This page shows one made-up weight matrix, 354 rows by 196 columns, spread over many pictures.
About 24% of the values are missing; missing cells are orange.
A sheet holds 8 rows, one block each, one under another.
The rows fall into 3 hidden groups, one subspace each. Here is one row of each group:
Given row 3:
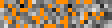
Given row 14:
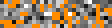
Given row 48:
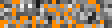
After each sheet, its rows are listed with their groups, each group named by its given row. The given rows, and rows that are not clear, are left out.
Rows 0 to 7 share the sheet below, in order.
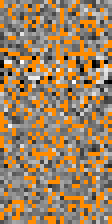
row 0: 14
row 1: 3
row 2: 3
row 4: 14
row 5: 3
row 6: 14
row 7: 14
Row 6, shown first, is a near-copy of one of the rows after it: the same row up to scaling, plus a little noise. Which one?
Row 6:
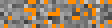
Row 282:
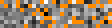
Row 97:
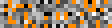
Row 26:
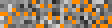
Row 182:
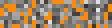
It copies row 182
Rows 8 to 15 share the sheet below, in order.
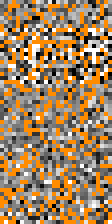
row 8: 48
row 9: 48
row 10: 48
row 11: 48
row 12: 14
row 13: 14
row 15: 3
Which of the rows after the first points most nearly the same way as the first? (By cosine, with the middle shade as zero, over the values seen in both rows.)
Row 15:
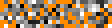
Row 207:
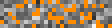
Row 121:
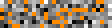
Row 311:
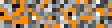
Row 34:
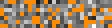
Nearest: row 121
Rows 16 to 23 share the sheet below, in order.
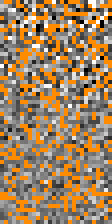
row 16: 48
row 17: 48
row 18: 14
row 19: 14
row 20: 3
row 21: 14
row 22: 14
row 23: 48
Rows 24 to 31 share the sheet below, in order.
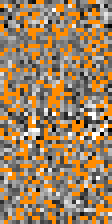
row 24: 3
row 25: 48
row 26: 14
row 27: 48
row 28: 48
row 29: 48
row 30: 14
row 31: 3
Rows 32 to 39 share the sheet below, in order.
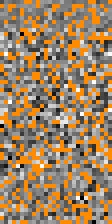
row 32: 14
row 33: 3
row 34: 48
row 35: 3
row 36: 14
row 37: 3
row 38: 48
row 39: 14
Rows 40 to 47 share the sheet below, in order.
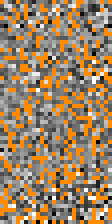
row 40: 3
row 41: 48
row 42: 48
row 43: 14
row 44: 48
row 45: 14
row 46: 3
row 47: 48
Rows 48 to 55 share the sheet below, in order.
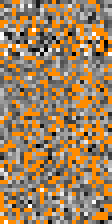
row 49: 3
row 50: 14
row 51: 3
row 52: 3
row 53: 14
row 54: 14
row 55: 14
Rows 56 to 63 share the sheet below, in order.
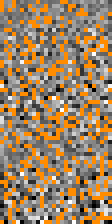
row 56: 3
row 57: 48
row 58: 3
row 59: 14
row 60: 3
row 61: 3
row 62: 3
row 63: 3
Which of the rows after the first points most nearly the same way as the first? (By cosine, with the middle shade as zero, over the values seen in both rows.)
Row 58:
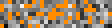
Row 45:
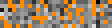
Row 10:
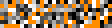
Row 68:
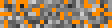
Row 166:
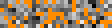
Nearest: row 10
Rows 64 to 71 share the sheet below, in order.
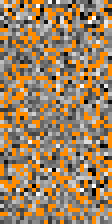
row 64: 48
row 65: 14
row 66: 3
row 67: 14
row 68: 3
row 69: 14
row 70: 48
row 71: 14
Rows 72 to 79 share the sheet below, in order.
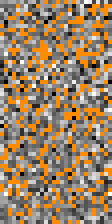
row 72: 14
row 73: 3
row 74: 3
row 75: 3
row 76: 14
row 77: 3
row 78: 3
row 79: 48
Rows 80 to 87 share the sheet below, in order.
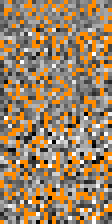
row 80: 3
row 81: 48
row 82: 3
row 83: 3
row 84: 14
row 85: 48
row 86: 3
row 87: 48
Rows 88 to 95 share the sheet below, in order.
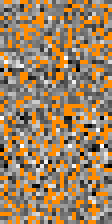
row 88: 48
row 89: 14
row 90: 14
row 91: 48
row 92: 3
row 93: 3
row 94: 48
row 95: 48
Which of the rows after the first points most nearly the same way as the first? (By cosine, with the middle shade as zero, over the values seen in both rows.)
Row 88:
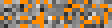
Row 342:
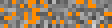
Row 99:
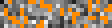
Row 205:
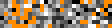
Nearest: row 205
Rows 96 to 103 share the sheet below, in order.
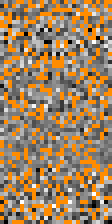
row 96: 14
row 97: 14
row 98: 48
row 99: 14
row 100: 14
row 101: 14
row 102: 48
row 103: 3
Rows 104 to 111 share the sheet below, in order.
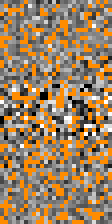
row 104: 48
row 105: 14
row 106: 14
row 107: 14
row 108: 3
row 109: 3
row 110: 14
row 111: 48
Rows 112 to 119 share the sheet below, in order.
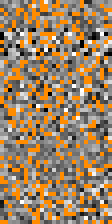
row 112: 14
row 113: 3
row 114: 3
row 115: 14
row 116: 3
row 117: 3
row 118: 48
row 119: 3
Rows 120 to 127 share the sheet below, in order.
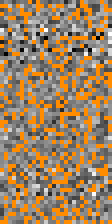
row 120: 3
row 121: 14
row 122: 3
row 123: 14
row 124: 3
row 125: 3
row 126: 48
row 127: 14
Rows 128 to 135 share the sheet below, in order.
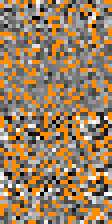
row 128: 48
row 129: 48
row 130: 48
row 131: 3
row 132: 3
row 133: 3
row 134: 3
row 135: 48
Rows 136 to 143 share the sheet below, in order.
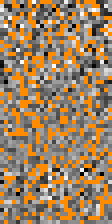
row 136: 3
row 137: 48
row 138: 3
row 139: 3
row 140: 14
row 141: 48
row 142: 14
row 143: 14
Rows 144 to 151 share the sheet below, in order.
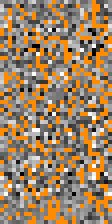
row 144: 3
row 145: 48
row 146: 14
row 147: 48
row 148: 48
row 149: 48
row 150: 3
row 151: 48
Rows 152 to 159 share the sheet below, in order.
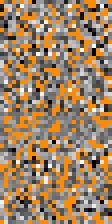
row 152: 3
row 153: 48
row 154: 3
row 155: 48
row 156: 48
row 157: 48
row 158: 14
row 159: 3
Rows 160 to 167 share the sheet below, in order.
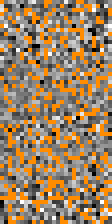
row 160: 3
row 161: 48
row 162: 14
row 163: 48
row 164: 3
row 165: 48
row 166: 48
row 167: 3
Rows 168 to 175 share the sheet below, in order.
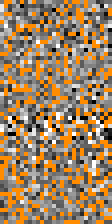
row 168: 3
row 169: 3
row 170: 48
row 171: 14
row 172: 14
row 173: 48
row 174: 48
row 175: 3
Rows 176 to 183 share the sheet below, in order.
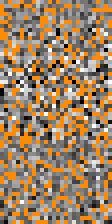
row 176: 48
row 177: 14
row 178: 3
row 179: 3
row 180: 14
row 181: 48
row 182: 14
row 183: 3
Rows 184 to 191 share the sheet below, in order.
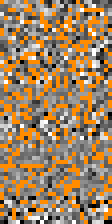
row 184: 14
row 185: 48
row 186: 3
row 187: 48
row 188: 14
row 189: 48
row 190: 14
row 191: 3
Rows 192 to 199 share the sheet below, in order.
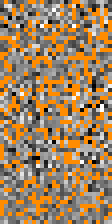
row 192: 3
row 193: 48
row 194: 48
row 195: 48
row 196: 48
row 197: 48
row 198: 48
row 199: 3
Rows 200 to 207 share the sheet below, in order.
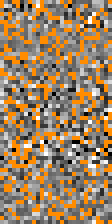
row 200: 48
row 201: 14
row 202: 3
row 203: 3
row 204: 14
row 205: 14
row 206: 48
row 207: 48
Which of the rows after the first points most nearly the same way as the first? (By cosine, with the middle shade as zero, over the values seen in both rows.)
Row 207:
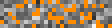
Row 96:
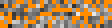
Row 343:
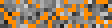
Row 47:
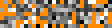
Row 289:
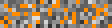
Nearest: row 289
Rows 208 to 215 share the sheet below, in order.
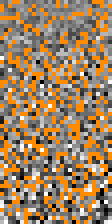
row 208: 48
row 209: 14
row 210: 14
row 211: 14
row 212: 3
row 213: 48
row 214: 48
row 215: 3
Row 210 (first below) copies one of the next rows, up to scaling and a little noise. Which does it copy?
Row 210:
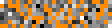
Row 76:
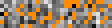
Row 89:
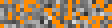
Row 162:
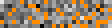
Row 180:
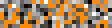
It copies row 162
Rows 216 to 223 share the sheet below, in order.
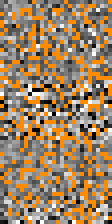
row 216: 14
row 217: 48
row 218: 3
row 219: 14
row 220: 48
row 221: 14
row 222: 3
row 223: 3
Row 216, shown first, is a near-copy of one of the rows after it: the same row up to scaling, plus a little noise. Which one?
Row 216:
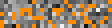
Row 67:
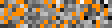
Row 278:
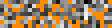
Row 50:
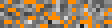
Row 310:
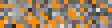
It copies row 310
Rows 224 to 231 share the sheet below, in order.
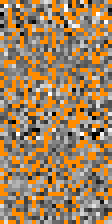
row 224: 14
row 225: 3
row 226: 48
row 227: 14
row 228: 48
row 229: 3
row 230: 14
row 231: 3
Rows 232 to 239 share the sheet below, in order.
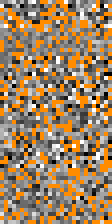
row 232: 3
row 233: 14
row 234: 14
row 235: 14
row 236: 14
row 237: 3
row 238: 48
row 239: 14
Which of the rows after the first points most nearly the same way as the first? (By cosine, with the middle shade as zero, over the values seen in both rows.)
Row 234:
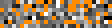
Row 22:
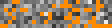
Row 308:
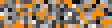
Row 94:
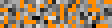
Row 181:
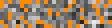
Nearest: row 22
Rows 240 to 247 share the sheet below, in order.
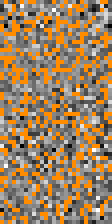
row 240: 3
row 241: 48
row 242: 48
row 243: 3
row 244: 3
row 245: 3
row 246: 14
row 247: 14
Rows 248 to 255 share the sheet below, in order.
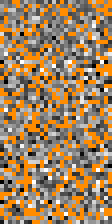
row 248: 48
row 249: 3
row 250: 3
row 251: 3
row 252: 3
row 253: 3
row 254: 14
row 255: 14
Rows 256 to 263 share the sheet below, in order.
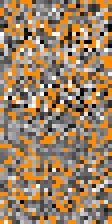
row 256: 3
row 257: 3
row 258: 3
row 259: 14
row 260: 14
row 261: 48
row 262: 48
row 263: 3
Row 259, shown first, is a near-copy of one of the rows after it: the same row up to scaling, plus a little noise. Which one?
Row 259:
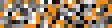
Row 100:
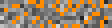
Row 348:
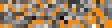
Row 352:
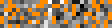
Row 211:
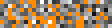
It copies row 211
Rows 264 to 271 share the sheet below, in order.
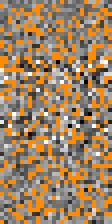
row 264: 48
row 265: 48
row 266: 14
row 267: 14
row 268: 14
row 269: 14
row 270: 3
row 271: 48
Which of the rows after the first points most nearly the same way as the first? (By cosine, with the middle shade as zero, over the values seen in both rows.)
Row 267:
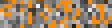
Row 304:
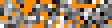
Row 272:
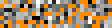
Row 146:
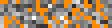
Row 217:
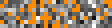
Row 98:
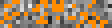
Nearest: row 146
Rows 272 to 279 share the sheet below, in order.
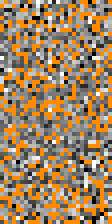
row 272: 48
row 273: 48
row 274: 14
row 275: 14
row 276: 14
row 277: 48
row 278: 14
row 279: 48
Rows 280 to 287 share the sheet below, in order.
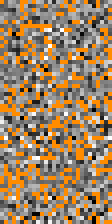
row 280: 48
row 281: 14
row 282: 14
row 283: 48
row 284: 3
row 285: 48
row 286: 48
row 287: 48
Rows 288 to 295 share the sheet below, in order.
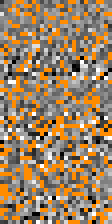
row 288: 14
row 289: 48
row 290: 14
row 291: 14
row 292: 3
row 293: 14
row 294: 14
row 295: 48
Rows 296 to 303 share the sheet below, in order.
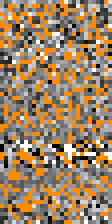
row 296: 3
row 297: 3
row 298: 14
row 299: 14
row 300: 3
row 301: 3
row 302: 14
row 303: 14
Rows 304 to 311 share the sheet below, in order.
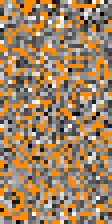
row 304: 14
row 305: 14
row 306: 14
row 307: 48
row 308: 14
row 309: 48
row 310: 14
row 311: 14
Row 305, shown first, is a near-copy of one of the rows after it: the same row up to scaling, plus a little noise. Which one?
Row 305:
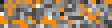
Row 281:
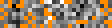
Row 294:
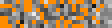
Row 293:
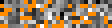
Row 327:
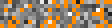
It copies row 293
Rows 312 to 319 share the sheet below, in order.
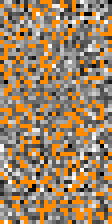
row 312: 3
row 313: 48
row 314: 3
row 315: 3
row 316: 48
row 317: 3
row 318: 14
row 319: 3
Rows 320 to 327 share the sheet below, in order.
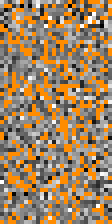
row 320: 48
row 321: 3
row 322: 14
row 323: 3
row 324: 3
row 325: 48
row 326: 14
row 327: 14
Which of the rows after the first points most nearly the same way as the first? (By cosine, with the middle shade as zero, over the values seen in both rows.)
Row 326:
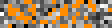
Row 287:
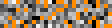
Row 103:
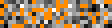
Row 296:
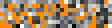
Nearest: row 287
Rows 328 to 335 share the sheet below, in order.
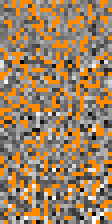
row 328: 48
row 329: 48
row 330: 3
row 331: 3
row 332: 48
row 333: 3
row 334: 48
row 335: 48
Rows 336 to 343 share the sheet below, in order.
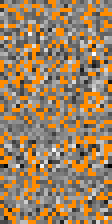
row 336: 14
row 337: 48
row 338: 3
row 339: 48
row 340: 3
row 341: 3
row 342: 48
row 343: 14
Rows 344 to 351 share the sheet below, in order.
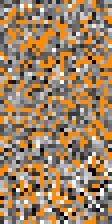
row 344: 48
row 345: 3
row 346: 14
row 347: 14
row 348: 14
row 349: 48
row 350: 48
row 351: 14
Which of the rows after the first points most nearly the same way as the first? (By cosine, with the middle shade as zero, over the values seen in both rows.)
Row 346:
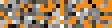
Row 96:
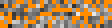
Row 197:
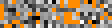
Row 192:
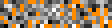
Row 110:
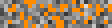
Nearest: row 96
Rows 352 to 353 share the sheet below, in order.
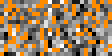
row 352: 14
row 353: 14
